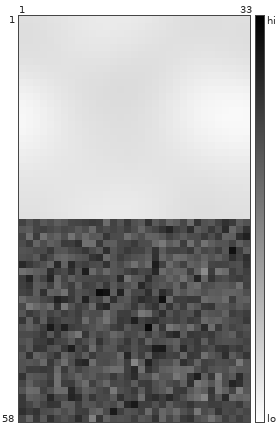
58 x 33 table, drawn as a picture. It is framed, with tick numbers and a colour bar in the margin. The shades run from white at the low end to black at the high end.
The table splits into 2 rows of 1 panel. Panel 1,1: very low, smooth, faint in contrast. Panel 2,1: high, fine-grained.
